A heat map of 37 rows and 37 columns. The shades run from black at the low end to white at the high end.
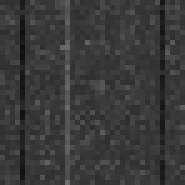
No overall slope runs across the table. Columns 5, 14 and 33 differ from the columns beside them. On average the colour sits 20% of the way up the scale. A few values lie far out on both sides of the bulk.
